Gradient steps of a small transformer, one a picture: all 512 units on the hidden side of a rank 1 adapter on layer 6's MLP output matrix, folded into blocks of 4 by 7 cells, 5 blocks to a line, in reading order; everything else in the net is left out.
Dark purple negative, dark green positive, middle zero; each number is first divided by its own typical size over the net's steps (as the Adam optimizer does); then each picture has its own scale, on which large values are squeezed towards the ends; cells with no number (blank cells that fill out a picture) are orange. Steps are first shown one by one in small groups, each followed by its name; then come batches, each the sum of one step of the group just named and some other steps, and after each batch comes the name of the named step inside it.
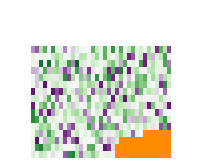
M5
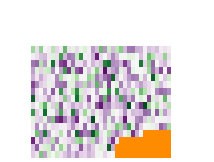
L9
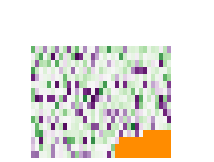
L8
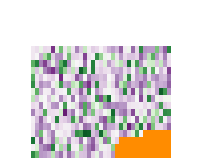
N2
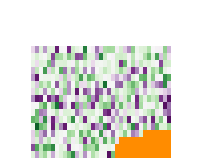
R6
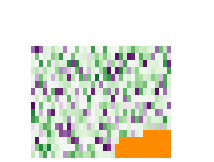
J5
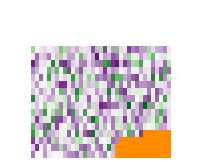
L9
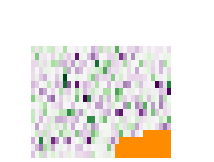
L9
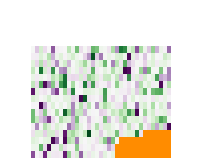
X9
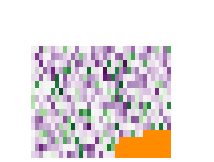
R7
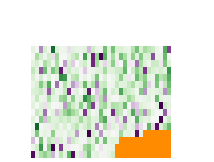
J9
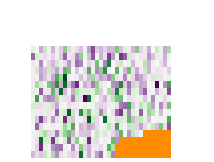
R7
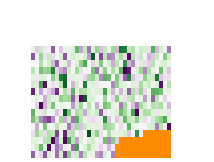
X9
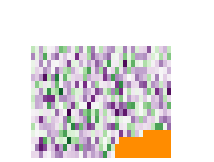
R7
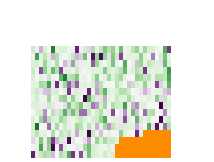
J9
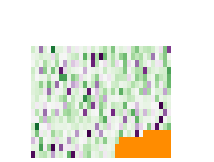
J9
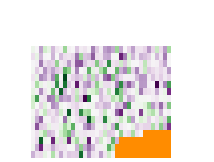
R7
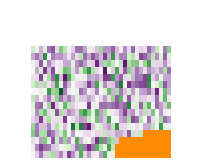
R7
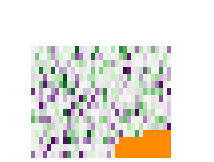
X9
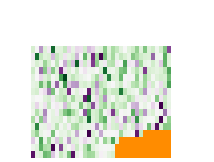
J9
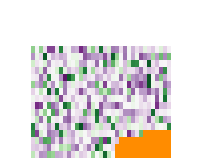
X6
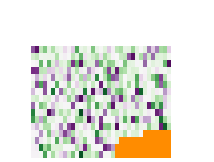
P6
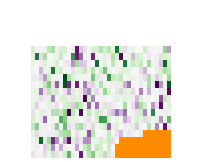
X6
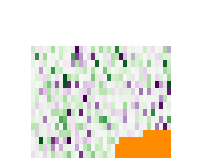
X6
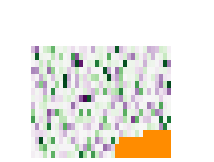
P6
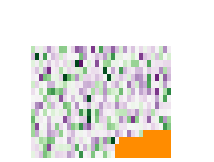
X6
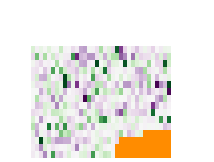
X6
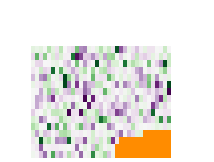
X6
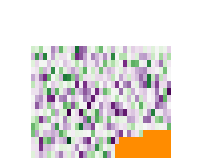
X6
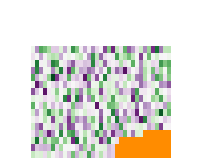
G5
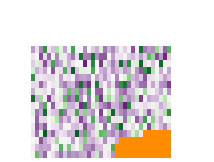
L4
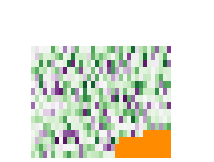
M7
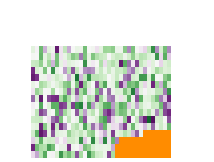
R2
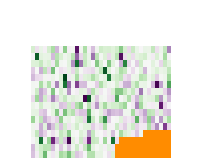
R2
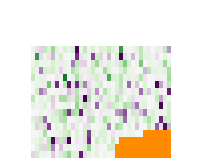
L4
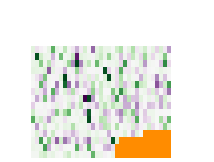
M7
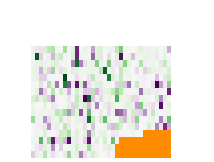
L4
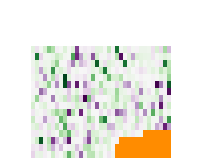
G5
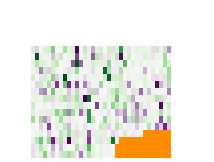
G5
